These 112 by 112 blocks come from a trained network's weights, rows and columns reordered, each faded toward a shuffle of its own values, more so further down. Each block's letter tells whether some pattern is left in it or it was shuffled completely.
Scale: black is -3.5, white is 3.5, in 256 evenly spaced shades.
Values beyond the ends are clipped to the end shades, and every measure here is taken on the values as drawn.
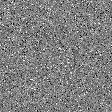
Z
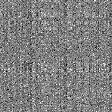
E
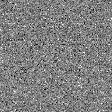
E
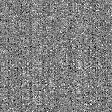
E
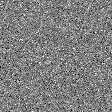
Z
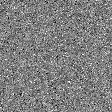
Z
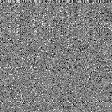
E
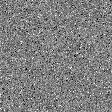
Z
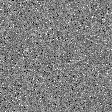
Z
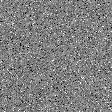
Z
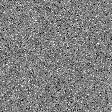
Z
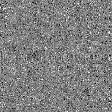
E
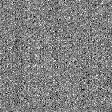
E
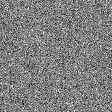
Z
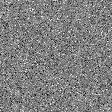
Z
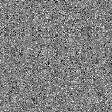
E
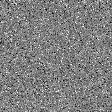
Z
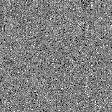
E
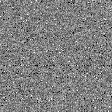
E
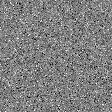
Z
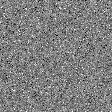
Z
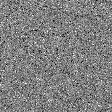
Z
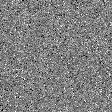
Z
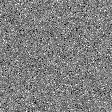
Z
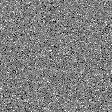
E
